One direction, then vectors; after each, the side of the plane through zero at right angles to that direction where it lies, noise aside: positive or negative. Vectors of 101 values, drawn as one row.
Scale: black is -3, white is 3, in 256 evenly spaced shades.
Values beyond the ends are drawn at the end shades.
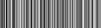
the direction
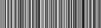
negative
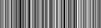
negative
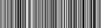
negative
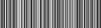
positive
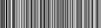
positive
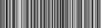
positive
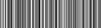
negative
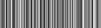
positive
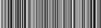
negative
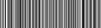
negative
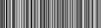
positive
